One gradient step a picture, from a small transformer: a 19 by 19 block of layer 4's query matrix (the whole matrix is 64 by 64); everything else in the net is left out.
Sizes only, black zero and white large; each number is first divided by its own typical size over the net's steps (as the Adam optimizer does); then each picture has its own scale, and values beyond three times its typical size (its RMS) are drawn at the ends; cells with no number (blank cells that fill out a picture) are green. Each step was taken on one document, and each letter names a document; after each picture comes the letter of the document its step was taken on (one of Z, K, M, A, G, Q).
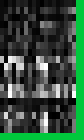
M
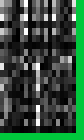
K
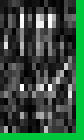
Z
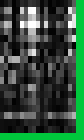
M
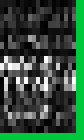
M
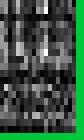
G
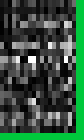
G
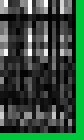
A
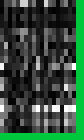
K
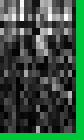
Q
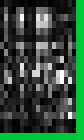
Z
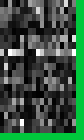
G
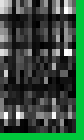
A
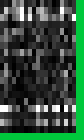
K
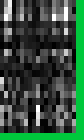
K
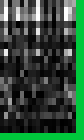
K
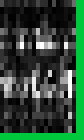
Z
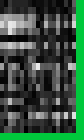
M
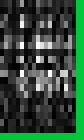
Z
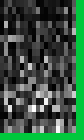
M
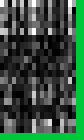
G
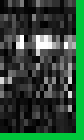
Z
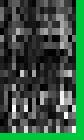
Q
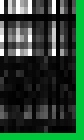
A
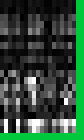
G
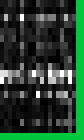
Z
